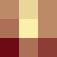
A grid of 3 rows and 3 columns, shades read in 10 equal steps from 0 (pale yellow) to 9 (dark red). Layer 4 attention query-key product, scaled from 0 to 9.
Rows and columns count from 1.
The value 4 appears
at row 1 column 1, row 1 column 3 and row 2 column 3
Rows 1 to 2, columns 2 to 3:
1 4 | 0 4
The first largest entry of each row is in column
1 1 1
